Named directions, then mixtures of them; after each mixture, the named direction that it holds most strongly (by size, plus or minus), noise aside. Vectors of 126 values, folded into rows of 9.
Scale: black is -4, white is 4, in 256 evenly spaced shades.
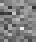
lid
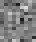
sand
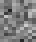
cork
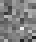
cork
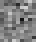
sand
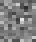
sand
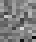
cork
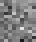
lid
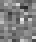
sand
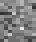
lid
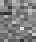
lid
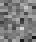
sand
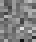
cork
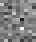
lid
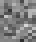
cork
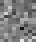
cork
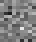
lid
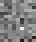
lid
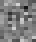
sand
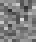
sand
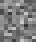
sand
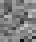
cork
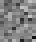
sand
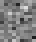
sand
